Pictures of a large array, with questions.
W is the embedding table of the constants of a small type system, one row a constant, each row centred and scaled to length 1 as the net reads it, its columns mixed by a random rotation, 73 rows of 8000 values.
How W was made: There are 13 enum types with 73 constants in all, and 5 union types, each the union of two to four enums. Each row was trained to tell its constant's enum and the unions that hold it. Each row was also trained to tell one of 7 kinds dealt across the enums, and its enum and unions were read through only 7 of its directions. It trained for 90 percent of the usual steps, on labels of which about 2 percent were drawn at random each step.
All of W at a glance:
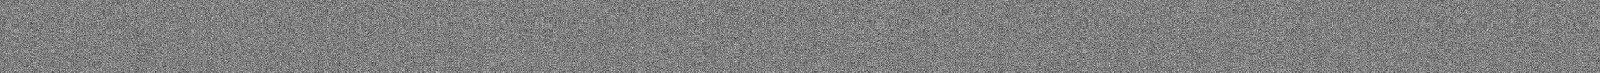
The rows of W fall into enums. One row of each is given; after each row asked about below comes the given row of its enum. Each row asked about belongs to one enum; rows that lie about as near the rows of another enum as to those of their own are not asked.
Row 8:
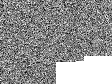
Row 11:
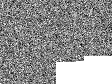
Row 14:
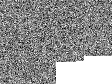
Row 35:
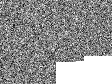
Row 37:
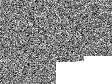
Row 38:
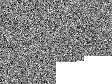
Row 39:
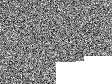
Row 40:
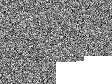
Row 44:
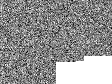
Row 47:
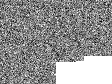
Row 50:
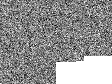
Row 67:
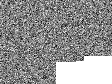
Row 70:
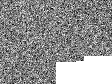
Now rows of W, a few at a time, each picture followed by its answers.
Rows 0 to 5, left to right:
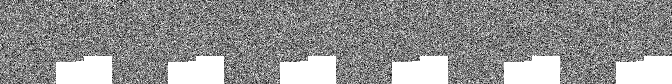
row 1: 11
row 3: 35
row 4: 14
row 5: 44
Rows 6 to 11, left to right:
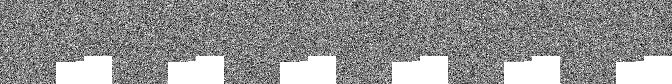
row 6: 11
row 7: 8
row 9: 47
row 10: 40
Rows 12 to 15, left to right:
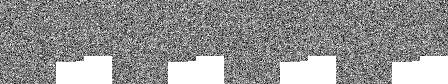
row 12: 40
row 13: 35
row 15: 44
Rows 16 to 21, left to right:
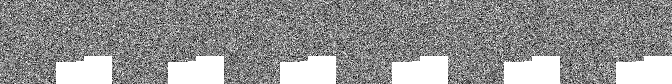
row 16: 50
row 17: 8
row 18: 40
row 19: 39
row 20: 37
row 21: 40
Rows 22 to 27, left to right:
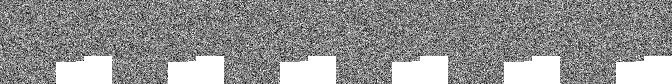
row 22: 67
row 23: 67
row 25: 44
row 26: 39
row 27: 11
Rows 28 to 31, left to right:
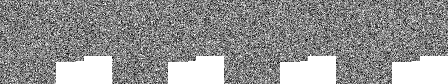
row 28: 39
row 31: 35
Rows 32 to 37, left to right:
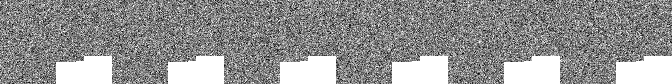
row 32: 8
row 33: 50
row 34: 47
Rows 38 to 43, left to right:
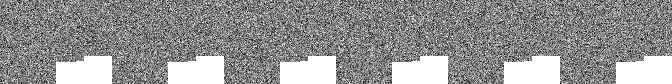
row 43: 8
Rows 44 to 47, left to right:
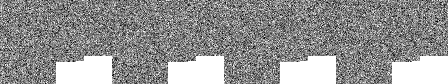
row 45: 35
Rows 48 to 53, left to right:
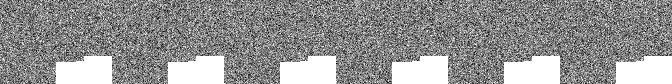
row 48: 67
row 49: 14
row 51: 70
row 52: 44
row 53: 47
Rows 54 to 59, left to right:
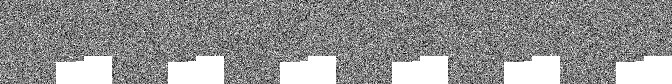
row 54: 39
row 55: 35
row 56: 14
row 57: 38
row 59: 44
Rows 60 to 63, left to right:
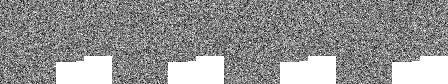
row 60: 38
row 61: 67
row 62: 47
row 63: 14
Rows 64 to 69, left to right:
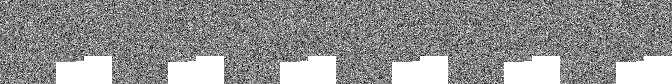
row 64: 39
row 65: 14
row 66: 37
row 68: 50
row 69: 8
